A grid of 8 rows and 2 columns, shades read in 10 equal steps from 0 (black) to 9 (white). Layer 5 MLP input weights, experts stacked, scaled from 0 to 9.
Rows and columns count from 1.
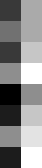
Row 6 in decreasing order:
7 1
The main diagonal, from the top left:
2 6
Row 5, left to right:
0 5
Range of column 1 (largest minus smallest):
5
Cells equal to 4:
1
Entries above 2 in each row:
1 2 1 2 1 1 2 1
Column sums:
20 57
